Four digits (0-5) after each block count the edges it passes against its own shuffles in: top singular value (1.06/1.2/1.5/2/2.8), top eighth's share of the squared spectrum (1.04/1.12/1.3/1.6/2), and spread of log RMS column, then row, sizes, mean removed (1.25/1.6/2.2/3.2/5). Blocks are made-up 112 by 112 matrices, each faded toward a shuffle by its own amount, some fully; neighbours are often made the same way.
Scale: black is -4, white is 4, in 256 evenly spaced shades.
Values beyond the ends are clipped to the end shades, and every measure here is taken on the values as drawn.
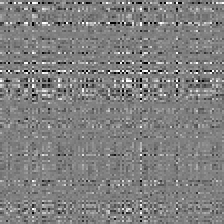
5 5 3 4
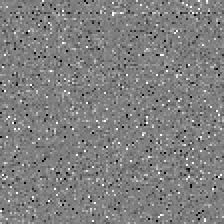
2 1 0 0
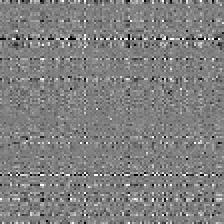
5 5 3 4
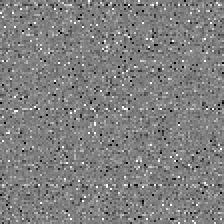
4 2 0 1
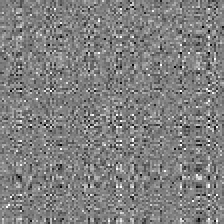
5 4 3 3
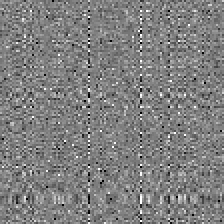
5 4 3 3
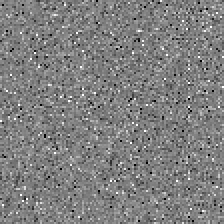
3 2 0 0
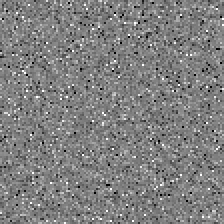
0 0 0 0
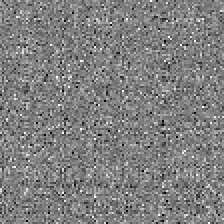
4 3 2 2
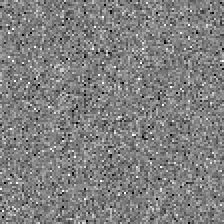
0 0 2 0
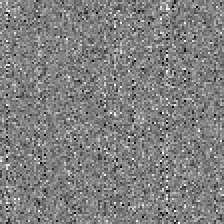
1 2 3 0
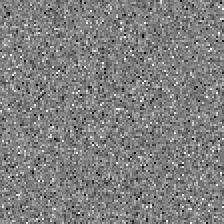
2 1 0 0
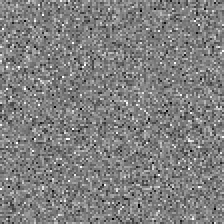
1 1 0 0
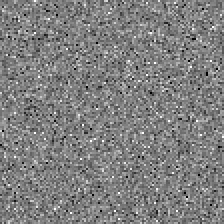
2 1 0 0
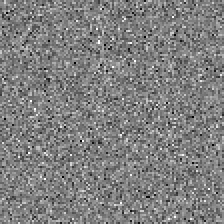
3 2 0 0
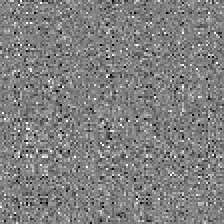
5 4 3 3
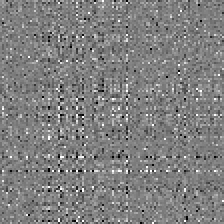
5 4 3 3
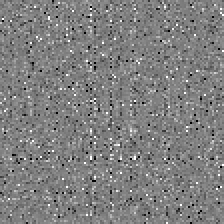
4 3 2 1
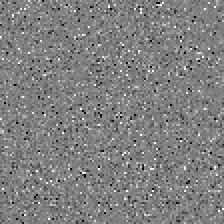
2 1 0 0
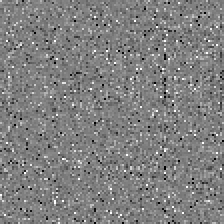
3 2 1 1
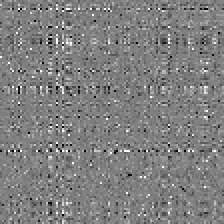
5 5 3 3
